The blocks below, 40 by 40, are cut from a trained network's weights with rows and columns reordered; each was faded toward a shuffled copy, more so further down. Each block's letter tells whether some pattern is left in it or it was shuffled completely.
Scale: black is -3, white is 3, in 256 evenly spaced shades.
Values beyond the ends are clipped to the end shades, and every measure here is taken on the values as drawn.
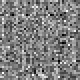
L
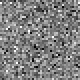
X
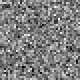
X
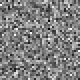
X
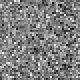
X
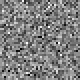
X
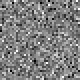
X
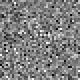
X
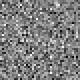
L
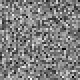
X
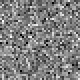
X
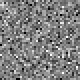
X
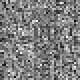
L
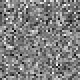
L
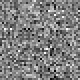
L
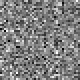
L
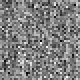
L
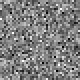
X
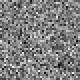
X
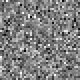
X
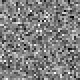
X
